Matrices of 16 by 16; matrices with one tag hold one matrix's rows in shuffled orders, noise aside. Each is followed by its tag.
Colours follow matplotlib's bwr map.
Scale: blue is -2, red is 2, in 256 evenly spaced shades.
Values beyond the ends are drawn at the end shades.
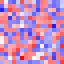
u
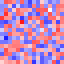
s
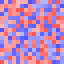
u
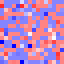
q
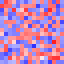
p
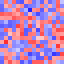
s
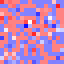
u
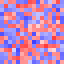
p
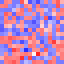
s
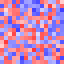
u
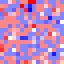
u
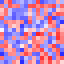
q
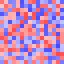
u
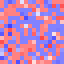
u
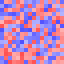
s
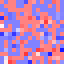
p
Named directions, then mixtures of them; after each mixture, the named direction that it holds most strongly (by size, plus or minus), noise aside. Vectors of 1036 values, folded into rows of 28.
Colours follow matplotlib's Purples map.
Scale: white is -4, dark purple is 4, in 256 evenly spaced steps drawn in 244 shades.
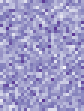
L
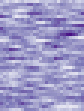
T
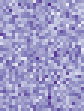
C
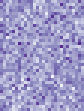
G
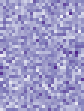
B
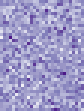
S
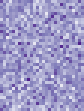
G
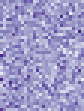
B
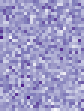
S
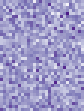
C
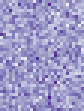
C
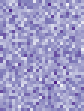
C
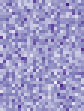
C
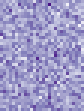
C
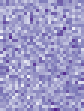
S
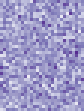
B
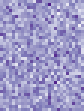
C
